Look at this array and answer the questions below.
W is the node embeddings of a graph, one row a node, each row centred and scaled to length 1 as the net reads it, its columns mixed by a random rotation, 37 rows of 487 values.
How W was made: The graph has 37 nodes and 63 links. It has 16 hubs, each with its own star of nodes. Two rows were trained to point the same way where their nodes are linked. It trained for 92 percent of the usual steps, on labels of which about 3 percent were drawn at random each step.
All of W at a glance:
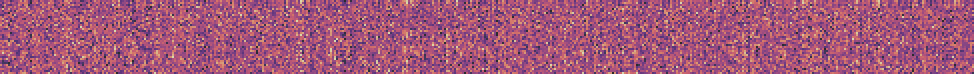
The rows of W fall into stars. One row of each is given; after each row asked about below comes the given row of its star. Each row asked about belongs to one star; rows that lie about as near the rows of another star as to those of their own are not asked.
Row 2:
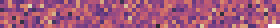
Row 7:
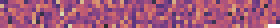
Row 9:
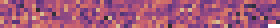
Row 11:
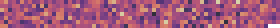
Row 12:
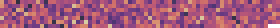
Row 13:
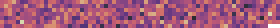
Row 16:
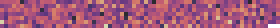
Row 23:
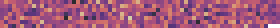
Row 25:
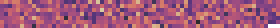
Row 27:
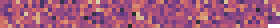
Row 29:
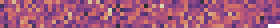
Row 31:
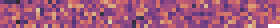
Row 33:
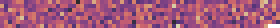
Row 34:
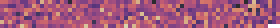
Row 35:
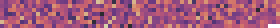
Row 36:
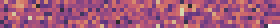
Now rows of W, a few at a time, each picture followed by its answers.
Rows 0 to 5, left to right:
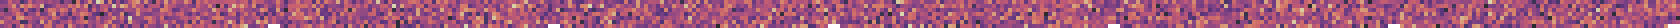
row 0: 2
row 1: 36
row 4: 16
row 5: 13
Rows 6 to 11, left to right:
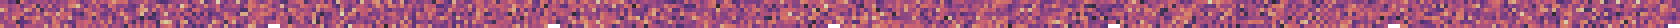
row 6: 11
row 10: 13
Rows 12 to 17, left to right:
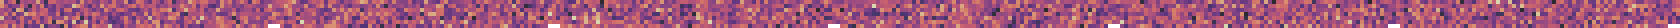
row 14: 9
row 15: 23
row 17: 7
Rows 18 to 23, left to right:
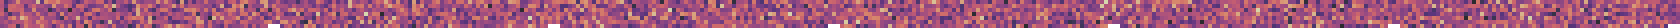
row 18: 33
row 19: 35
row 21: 27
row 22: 33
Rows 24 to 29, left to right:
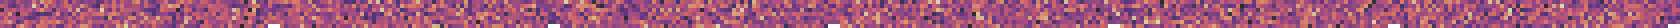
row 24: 34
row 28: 9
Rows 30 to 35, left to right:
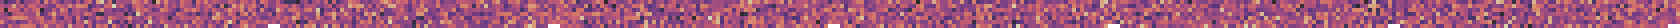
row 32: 12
